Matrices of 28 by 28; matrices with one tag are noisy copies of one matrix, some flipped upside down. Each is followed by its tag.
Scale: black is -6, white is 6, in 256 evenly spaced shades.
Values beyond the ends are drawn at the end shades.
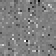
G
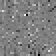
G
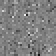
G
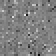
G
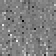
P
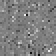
G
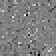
G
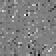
G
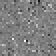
G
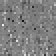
P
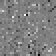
G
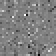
G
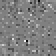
G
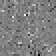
G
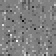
P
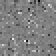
G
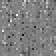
P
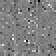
G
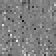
P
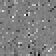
G
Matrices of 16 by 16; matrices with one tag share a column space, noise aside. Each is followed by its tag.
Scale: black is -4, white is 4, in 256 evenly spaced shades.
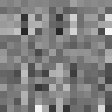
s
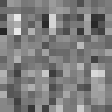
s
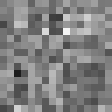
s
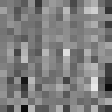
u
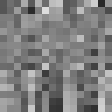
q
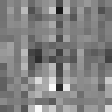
u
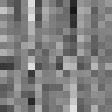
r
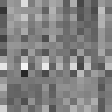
r
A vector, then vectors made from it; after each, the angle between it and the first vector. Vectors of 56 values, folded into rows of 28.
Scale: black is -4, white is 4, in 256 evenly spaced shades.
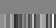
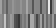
partly aligned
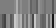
nearly opposite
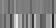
nearly opposite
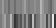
nearly parallel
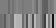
nearly opposite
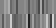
partly aligned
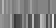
nearly parallel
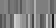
nearly opposite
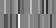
orthogonal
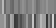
nearly parallel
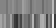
nearly parallel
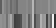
nearly parallel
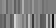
nearly opposite
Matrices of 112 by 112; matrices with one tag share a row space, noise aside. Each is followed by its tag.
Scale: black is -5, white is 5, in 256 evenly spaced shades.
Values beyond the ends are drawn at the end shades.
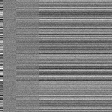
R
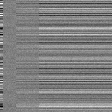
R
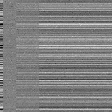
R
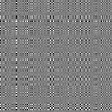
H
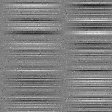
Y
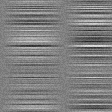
Y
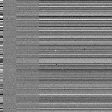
R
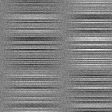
Y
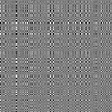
H
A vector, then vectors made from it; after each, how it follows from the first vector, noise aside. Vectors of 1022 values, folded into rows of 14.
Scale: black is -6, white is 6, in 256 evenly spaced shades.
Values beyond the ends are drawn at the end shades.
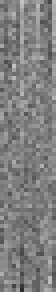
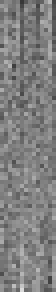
negated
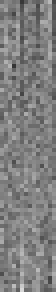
negated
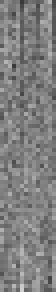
negated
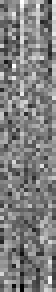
scaled up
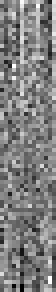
scaled up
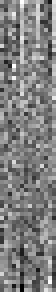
scaled up
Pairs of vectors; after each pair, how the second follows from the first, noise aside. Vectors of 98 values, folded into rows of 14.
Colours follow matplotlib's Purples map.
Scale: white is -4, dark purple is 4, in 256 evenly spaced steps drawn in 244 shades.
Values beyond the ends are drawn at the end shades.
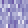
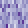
negated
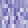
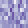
reversed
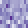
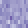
shrunk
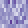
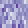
reversed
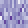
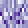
scaled up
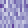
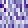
scaled up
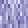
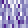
scaled up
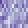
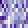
scaled up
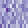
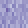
shrunk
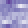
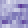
negated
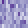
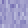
shrunk
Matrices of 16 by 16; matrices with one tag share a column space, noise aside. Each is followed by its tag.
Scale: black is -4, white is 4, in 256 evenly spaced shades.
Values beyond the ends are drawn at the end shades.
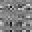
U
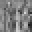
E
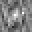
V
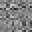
U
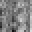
E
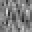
V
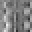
E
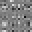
U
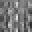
E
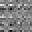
U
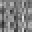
E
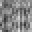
E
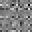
U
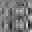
E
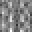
E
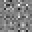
U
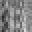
E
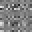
U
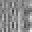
E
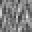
V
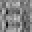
E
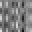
E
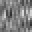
V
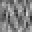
V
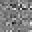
U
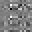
U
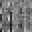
E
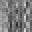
E
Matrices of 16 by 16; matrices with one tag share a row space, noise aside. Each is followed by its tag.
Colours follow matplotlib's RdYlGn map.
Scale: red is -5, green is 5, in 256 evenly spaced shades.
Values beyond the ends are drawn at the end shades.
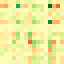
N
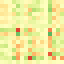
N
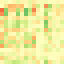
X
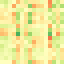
N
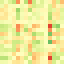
N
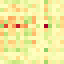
X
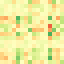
N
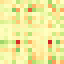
N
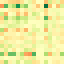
X
